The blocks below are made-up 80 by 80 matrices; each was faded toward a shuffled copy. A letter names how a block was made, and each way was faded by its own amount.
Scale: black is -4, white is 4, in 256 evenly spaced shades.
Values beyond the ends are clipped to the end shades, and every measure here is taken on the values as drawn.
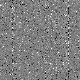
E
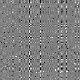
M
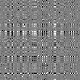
M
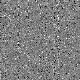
E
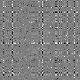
M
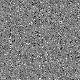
E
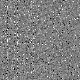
E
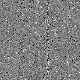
E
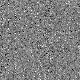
E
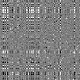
M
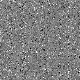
E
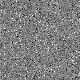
E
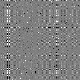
M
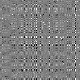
M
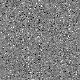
E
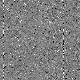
E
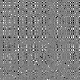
M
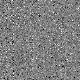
E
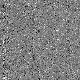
E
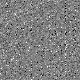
E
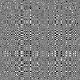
M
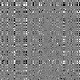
M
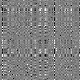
M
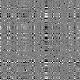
M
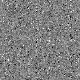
E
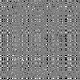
M
